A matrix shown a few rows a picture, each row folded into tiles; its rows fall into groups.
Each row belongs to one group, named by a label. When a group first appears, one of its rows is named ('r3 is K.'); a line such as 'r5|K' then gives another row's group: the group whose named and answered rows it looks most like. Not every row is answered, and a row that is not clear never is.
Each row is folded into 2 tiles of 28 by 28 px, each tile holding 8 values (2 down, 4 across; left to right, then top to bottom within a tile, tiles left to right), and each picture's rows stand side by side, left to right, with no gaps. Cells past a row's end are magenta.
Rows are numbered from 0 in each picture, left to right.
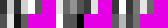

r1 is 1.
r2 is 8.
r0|8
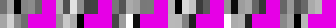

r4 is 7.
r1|7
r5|8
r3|7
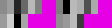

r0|8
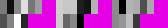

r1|1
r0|7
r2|7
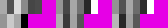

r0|7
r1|1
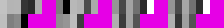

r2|1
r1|7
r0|1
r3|1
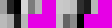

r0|8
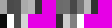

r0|8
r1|8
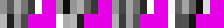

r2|1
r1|7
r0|1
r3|1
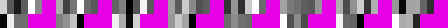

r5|1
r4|8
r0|8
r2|8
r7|7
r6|1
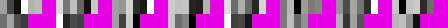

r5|8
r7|7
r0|8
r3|1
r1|1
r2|1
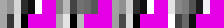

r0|1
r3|1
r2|1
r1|8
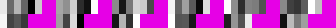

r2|8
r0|1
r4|8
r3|1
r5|8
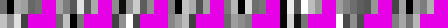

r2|7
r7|8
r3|7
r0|7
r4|8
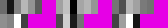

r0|7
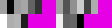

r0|7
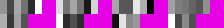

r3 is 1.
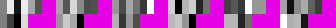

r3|7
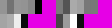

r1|7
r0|7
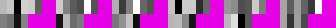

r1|8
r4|8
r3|7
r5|1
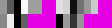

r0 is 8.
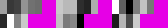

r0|8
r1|1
